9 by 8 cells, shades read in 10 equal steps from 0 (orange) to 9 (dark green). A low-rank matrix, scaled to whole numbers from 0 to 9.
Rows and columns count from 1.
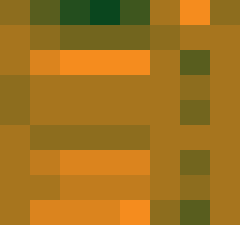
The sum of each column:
30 27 27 28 25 29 36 28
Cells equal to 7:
1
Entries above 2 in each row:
7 8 4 8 8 8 4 5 4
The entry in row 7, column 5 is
1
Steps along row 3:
down down same same up up down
